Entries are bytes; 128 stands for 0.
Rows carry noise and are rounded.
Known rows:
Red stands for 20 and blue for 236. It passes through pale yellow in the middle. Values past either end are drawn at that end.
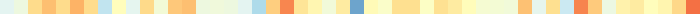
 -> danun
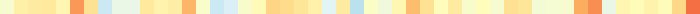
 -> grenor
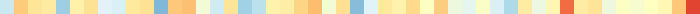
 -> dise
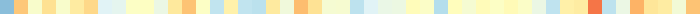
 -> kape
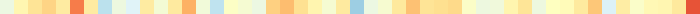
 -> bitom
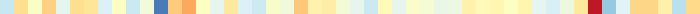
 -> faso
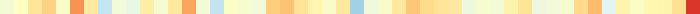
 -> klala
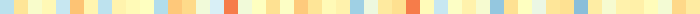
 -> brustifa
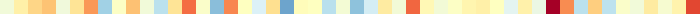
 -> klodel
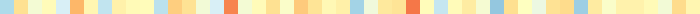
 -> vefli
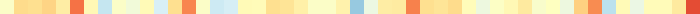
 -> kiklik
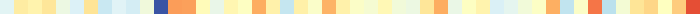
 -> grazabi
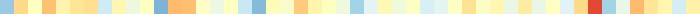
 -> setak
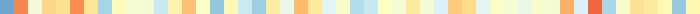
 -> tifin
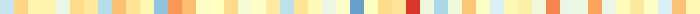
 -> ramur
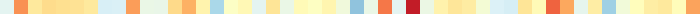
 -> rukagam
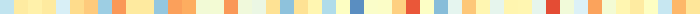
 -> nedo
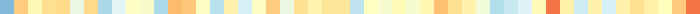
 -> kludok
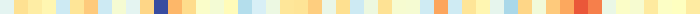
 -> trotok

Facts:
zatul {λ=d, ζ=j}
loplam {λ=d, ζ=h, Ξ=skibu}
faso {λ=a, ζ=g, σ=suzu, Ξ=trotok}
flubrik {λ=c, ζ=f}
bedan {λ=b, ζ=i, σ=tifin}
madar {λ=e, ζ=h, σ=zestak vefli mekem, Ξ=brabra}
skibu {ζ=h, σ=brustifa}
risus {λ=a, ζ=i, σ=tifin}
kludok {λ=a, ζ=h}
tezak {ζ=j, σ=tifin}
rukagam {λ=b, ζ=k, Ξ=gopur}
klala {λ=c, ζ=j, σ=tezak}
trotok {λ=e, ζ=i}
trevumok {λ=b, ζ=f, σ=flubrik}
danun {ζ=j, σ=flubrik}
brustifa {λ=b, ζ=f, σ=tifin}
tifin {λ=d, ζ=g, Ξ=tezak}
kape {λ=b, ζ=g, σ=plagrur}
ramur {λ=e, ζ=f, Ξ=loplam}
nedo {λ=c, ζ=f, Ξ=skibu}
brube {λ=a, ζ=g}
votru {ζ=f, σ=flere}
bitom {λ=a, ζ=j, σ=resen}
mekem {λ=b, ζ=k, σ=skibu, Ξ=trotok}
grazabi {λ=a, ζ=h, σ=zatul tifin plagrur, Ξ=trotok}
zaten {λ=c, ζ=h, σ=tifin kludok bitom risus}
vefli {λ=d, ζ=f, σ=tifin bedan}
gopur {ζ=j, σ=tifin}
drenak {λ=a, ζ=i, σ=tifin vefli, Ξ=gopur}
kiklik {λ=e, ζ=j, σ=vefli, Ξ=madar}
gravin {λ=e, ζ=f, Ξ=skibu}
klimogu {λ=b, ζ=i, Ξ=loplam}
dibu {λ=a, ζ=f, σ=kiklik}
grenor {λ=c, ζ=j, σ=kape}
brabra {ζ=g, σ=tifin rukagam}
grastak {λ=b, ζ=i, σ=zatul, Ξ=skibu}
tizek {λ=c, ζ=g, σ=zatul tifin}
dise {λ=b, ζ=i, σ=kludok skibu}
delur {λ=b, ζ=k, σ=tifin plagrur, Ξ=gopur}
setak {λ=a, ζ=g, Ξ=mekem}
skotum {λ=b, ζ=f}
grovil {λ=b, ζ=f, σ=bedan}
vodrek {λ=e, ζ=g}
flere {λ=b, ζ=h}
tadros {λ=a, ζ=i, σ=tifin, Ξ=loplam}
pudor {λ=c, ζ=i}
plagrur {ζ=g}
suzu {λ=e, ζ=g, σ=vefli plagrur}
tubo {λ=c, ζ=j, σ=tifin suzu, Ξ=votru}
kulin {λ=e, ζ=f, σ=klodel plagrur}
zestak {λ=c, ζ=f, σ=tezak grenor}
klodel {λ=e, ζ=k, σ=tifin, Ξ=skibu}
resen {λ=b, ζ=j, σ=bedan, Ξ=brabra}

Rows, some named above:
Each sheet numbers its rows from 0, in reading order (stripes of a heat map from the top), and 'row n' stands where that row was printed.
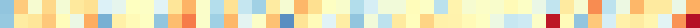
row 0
suzu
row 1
skibu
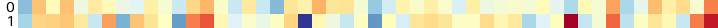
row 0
brabra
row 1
loplam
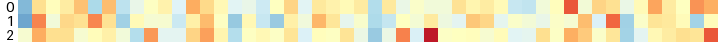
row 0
flere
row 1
tifin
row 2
delur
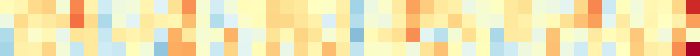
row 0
tubo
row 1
zatul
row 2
skotum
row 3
zaten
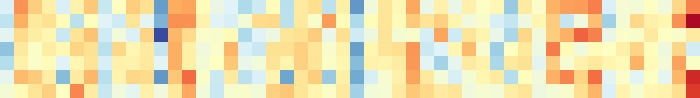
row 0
klimogu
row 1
madar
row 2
trotok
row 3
flubrik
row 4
votru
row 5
grastak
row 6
klala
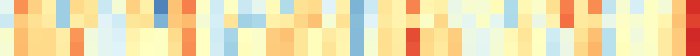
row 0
tadros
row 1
dise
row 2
gopur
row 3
gopur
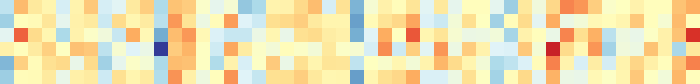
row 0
pudor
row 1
trevumok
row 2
drenak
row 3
mekem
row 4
kludok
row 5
trevumok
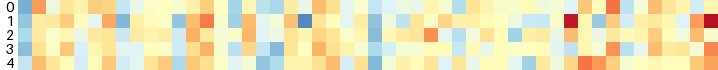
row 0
plagrur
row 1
skibu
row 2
skotum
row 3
tizek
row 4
pudor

